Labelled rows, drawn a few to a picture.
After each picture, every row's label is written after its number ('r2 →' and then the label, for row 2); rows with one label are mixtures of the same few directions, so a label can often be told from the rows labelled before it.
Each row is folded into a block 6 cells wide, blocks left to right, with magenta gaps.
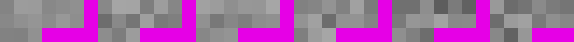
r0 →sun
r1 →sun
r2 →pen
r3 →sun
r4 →pen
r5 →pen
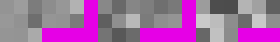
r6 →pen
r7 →pen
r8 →sun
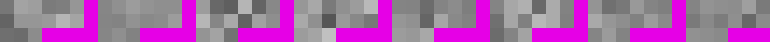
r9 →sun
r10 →pen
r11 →sun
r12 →pen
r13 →pen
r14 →sun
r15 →sun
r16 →sun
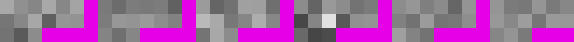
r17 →pen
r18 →pen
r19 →sun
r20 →pen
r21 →sun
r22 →sun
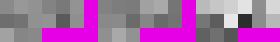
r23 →sun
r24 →sun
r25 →pen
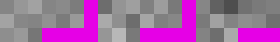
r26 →pen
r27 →pen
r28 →pen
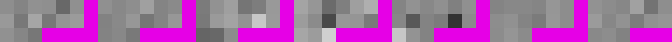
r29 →sun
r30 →pen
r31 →sun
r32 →pen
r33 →sun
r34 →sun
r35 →sun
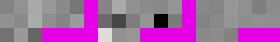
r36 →pen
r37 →sun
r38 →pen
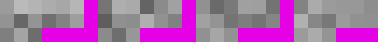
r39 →pen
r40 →sun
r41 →sun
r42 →pen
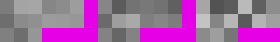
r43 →sun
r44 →pen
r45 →sun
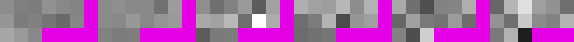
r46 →sun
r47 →sun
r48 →sun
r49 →pen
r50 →pen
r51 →pen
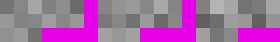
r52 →pen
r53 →sun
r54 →sun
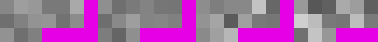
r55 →sun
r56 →pen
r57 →sun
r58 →sun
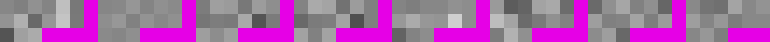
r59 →sun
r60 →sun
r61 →sun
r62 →sun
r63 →sun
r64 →sun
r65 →pen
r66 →sun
